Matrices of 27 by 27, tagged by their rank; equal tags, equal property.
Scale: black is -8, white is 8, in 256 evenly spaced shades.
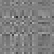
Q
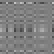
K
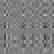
Q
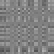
Q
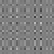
K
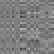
Q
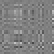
Q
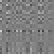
Q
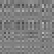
Q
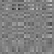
Q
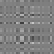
K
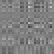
Q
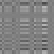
K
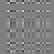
K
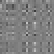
Q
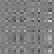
Q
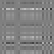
K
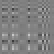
K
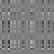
K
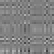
Q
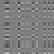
K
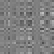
Q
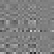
Q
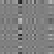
K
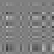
K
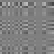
K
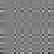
K
